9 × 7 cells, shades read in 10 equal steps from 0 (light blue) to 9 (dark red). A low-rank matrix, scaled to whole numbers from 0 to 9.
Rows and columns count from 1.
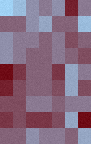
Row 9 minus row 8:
-2 -1 -4 -3 -2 3 -7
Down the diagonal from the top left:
0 5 4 5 7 2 4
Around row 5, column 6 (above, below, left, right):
5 2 7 4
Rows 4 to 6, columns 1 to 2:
3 4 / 9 7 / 8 6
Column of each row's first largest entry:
6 1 6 7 1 1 1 7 1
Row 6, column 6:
2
